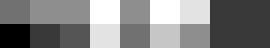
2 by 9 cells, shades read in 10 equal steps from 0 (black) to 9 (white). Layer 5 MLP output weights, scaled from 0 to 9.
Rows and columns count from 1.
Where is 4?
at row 1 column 1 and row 2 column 5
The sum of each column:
4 7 8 17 9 16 13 4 4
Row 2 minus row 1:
-4 -3 -2 -1 -1 -2 -3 0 0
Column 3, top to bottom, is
5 3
